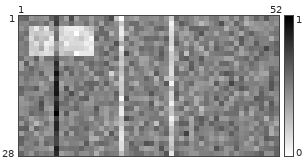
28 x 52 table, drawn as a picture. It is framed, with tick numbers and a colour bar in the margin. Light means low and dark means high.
An odd patch, lower than its surroundings, sits in the top left. Columns 8, 21 and 31 differ from the columns beside them. Neither half mirrors the other. The ninth with the lowest average is the top left.
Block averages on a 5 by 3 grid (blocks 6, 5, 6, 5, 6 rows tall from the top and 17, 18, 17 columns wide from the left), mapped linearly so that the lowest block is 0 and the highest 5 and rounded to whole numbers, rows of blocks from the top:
034 / 234 / 534 / 534 / 534
